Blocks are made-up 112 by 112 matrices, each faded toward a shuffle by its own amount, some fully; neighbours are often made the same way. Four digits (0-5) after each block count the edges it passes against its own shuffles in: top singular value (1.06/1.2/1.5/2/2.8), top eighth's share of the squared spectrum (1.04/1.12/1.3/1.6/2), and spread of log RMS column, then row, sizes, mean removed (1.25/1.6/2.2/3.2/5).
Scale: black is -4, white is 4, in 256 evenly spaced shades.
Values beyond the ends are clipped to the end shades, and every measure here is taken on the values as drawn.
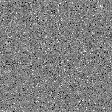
3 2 1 1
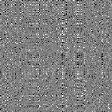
5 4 3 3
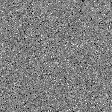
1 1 0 0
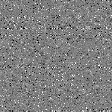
4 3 1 2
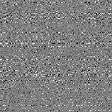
4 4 2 3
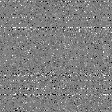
4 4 1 3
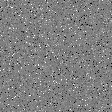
0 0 0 0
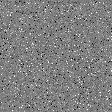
1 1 0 0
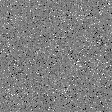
1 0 0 0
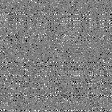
4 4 1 3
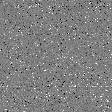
2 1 0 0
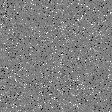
2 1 0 0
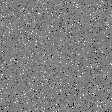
2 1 0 0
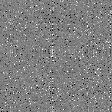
4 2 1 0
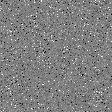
2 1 0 0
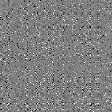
5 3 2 2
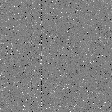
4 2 1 0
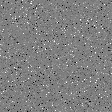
0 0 0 0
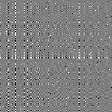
5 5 4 3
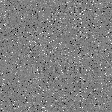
3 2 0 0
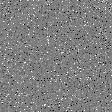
2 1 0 0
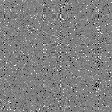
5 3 2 1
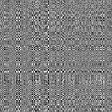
5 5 4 4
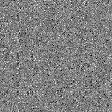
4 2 1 1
